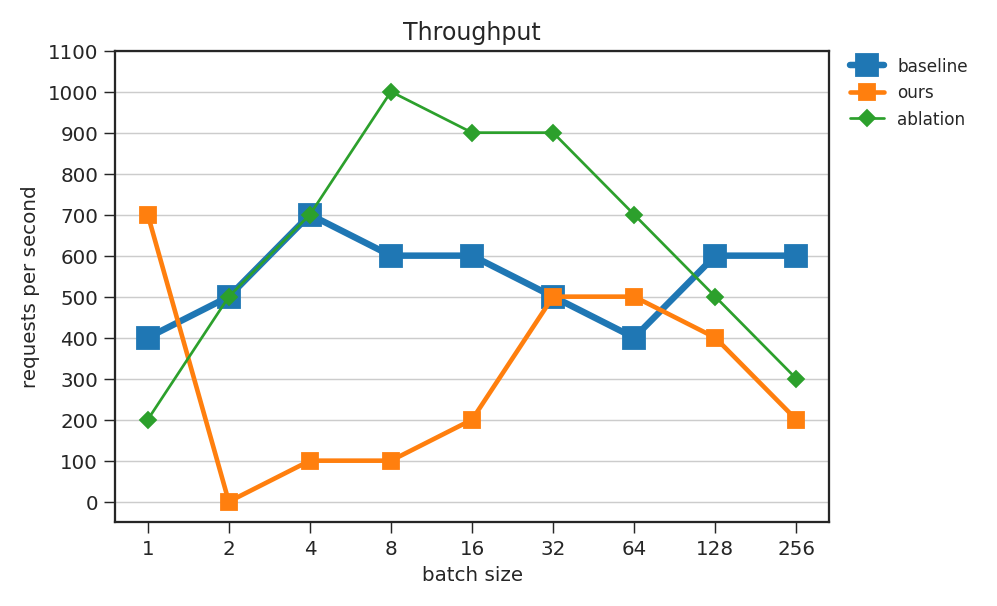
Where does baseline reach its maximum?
4
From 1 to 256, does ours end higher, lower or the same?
lower
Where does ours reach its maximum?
1
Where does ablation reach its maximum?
8
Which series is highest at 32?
ablation
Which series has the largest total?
ablation
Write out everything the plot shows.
Title: Throughput
x-axis: batch size, ticks 1 2 4 8 16 32 64 128 256
y-axis: requests per second, ticks 0 100 200 300 400 500 600 700 800 900 1000 1100
Legend: baseline, ours, ablation
Values:
baseline: 400 500 700 600 600 500 400 600 600
ours: 700 0 100 100 200 500 500 400 200
ablation: 200 500 700 1000 900 900 700 500 300
